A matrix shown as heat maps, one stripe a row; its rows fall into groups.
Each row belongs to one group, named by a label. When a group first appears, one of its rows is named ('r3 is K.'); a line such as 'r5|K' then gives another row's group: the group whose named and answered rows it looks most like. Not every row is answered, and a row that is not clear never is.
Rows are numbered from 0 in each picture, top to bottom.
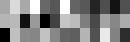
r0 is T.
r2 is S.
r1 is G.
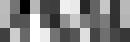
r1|G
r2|S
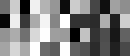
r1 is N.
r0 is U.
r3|T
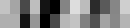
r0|G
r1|G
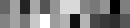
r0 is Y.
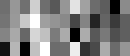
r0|Y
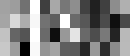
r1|T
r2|G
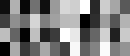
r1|N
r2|G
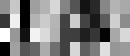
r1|U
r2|U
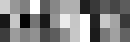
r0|T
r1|Y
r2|Y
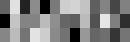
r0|Y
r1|S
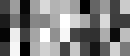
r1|Y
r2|N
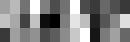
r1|G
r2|Y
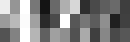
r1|T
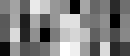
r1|Y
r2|Y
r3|Y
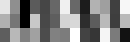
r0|G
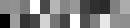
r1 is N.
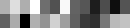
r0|T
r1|U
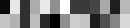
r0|N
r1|G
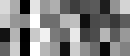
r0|U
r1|T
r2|N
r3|U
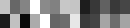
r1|N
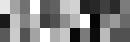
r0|T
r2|S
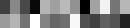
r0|N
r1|T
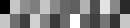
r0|S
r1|G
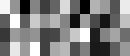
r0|G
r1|U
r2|Y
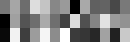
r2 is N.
